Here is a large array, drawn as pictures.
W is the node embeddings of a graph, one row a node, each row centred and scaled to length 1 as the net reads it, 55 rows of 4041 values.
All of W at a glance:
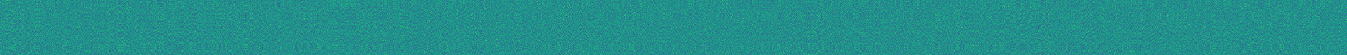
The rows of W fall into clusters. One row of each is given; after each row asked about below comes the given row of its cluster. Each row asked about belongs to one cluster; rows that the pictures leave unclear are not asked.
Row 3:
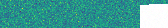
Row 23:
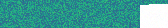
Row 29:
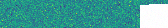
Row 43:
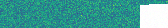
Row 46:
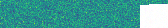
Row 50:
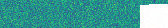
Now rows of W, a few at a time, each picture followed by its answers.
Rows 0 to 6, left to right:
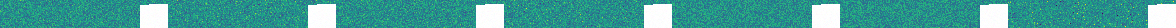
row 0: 3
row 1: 43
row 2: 43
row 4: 3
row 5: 23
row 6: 3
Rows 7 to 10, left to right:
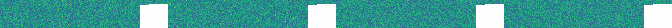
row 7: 50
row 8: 3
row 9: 29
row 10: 46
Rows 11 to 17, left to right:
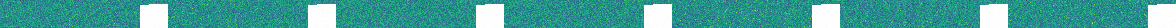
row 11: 23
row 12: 50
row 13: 29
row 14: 29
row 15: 46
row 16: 50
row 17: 29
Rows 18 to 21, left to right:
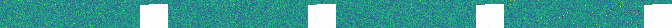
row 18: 29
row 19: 50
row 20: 46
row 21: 3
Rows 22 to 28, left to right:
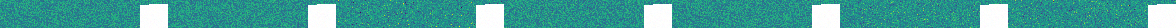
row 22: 46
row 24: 3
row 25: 29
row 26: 46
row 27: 46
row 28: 43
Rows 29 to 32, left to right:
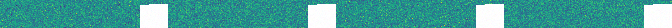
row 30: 23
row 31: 23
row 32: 43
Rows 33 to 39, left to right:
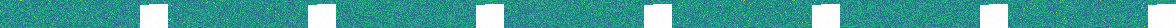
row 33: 3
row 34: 3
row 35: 46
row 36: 43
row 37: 29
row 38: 23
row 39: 46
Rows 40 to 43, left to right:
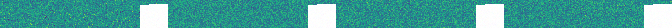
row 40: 3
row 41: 29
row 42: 50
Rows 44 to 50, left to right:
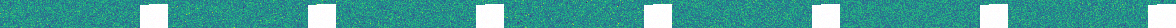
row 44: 23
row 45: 23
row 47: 23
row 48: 46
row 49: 23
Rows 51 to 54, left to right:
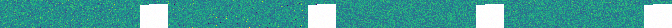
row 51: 50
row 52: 3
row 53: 46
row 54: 43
